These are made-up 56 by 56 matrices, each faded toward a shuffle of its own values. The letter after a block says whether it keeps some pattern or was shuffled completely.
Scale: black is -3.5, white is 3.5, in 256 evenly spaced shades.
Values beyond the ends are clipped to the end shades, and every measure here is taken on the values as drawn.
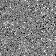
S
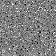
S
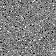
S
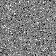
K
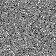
S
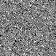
K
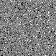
S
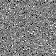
S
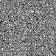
S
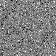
K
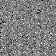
S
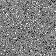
K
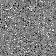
K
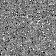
S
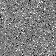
K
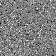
K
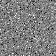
S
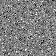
K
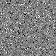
S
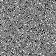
K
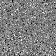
S
